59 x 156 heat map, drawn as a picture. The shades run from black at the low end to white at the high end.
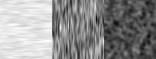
It is made of 1 by 3 panels. Panel 1,1: very high, streaked across, faint in contrast. Panel 1,2: middling, streaked downward, strong in contrast. Panel 1,3: low, blotchy.
